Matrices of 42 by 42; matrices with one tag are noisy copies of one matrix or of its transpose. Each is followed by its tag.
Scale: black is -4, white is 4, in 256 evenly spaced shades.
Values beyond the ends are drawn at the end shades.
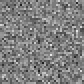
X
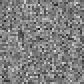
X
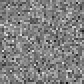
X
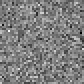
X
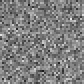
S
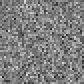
X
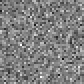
S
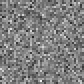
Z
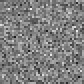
X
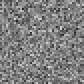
Z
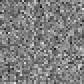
S
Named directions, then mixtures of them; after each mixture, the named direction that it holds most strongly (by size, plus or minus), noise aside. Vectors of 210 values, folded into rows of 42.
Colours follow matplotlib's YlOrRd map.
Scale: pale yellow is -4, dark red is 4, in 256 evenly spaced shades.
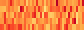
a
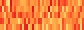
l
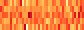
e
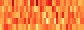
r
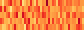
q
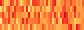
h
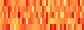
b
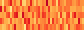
q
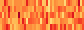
b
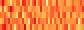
q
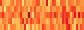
h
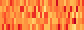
a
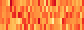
l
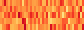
b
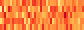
q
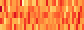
e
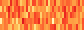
h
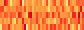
e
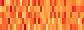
q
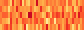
e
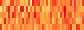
h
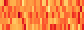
b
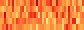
r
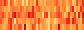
e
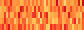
a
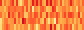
r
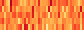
l
